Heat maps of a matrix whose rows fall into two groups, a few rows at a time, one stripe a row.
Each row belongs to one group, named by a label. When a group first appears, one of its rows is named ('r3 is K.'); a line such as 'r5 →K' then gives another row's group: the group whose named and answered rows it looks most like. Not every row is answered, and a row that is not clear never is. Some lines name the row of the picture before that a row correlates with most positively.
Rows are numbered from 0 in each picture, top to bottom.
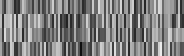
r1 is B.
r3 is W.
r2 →B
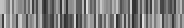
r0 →B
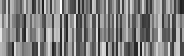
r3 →B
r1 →B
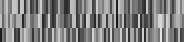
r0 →B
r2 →W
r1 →B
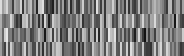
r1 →W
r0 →B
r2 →B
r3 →W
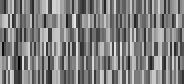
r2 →W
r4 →W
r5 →W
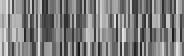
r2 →B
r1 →B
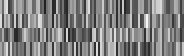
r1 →B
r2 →W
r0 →B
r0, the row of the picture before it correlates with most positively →3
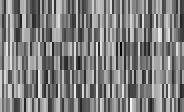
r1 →W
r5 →B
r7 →W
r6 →B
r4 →B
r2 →W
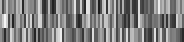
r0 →B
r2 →W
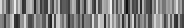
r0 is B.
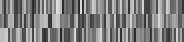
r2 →B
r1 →W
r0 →W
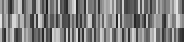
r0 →B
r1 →B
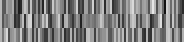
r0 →W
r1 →W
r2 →B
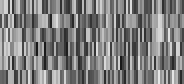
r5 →W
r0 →B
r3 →B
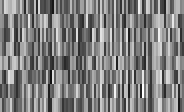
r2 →W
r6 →W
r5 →W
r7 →W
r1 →W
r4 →B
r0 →B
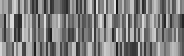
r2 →W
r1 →W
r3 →B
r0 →B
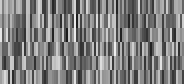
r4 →W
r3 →W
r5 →B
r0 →B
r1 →B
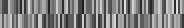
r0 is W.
